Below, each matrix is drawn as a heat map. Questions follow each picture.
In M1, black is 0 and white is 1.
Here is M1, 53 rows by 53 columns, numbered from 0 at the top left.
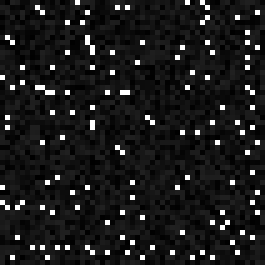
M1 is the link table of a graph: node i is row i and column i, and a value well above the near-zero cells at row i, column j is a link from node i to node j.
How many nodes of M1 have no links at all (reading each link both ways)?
7
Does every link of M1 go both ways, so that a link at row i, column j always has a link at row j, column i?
yes
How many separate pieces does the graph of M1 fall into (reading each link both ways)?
9
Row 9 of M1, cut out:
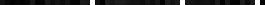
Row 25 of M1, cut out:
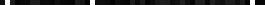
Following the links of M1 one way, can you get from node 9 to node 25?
yes
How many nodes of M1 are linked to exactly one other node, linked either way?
9
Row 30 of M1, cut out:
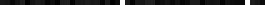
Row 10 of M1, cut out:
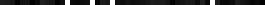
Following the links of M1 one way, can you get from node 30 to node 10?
yes
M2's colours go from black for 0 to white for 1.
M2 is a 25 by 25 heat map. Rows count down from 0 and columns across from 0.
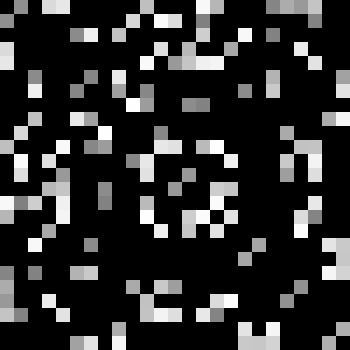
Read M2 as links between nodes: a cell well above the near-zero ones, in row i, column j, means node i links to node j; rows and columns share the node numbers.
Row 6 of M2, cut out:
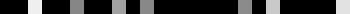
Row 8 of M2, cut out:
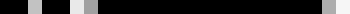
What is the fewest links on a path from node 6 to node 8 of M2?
1
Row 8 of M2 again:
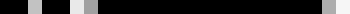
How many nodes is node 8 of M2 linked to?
5
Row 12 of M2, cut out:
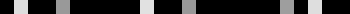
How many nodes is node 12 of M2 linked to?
6
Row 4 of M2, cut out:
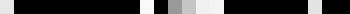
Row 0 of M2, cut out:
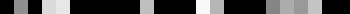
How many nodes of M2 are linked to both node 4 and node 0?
4
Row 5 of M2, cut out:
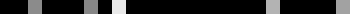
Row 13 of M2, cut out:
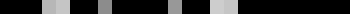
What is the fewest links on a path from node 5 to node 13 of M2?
4
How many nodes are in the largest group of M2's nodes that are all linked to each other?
6
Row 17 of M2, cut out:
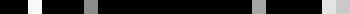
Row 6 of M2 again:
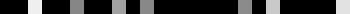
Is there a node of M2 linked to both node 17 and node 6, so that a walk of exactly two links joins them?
yes
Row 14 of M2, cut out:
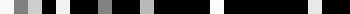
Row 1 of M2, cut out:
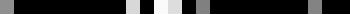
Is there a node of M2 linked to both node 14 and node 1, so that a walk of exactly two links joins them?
yes
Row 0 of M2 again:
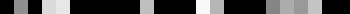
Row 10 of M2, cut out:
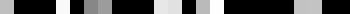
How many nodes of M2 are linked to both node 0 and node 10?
5
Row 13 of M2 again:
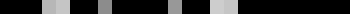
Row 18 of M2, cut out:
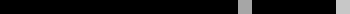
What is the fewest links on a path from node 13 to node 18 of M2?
5
